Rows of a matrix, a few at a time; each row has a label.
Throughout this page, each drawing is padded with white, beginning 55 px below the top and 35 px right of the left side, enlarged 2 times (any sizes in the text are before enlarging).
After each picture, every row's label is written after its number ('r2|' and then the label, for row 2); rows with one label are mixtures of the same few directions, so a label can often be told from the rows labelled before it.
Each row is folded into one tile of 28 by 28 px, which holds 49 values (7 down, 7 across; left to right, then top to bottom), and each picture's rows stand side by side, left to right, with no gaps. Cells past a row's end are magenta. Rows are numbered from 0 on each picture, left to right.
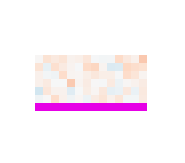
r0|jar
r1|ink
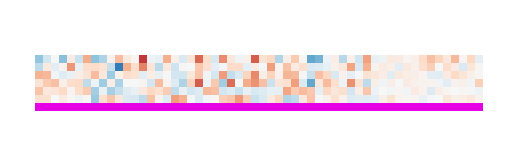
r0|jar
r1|ink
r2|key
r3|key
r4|key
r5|jar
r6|ink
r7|jar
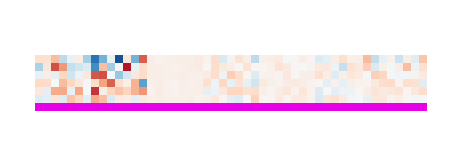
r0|ink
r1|jar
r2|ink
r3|key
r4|ink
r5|ink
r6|jar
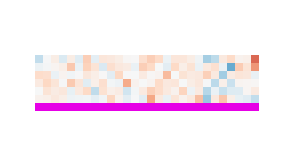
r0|jar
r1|jar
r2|ink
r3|ink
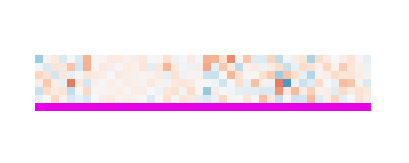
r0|jar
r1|ink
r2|ink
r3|jar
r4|key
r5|key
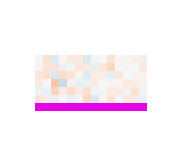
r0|key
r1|ink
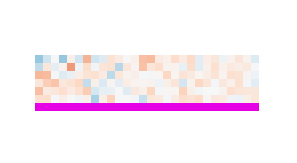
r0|jar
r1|ink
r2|jar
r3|key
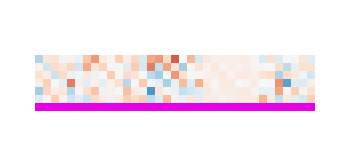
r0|jar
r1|jar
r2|jar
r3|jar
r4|key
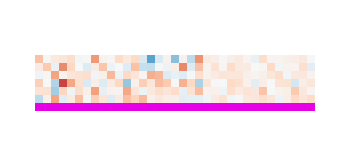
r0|key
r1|jar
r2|jar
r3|key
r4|jar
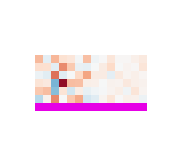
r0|key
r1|ink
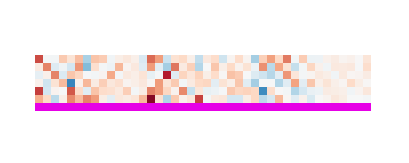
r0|jar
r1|ink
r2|ink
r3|key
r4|jar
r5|jar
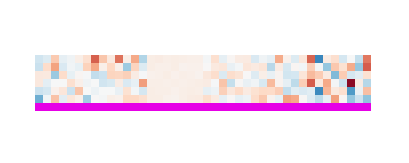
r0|ink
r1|jar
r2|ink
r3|key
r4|key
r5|jar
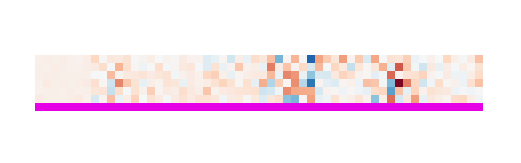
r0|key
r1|key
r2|jar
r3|jar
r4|key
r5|jar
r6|key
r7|key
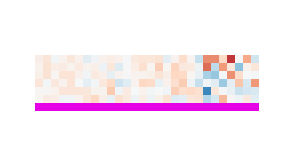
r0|key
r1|key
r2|key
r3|jar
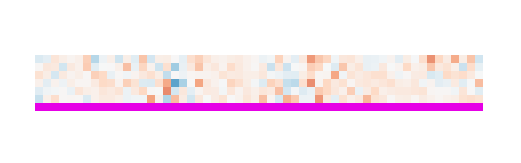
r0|ink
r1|jar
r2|key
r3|key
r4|key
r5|ink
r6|jar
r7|jar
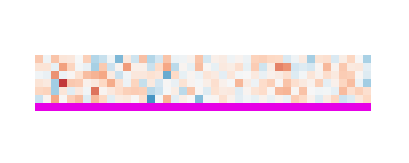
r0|key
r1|jar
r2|ink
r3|jar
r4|ink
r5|key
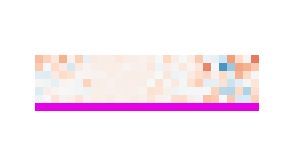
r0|jar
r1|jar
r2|key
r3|ink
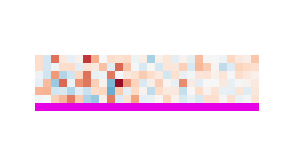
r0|key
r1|key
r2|jar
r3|ink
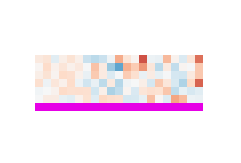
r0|key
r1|ink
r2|key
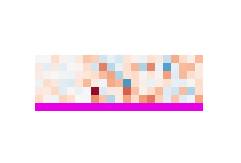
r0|key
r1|jar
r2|ink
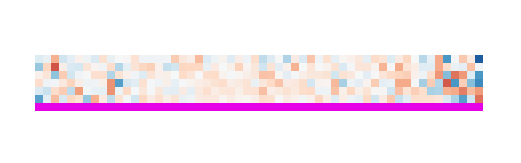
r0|ink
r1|key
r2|ink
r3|jar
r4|jar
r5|key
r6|key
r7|key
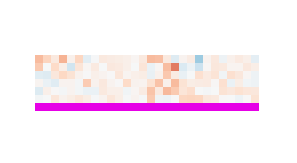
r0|jar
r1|jar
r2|ink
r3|key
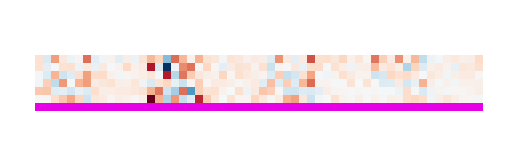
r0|key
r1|jar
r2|ink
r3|ink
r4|key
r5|jar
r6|jar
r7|ink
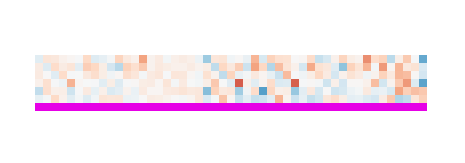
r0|jar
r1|ink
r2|key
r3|jar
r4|jar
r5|ink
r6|key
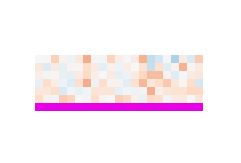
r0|key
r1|key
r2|jar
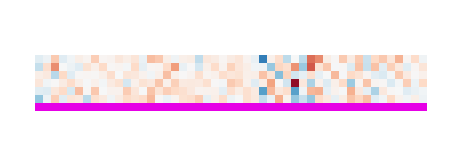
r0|ink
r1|jar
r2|ink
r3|key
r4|jar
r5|jar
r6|jar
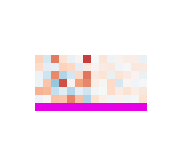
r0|key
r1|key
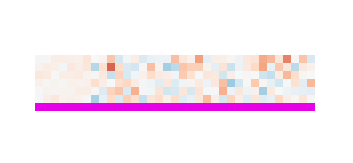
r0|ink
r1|ink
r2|ink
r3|key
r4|jar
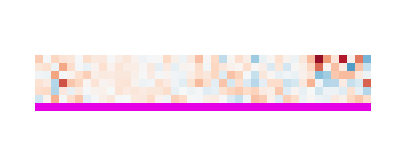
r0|key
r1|key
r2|key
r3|key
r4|key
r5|jar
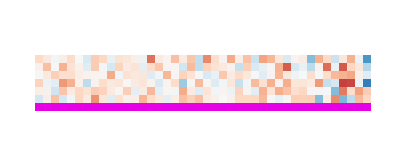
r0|key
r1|ink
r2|jar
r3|jar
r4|ink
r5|key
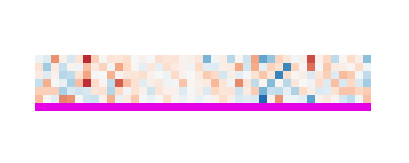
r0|key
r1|key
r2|jar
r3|jar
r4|ink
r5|key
